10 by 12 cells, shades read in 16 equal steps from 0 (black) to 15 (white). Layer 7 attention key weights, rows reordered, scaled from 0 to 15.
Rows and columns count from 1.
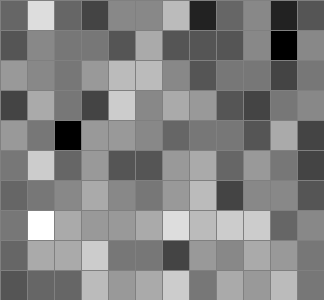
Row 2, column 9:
5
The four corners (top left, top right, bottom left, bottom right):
6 5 5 7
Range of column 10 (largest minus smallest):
8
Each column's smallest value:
4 6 0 4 5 5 4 2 4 4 0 4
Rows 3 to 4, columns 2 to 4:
8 7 9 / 10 7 4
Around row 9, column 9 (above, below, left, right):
12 10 9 10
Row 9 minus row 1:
0 -3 4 8 -1 -1 -7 7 2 2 7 2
